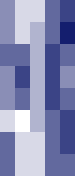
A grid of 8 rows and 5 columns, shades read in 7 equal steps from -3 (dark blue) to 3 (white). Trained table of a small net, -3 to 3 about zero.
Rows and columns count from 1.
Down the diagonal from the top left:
0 2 1 -2 -1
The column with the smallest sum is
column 5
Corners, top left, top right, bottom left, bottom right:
0 -2 -1 -1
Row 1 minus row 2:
0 0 1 0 1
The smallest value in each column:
-1 -2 1 -2 -3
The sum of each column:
-1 7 11 -11 -12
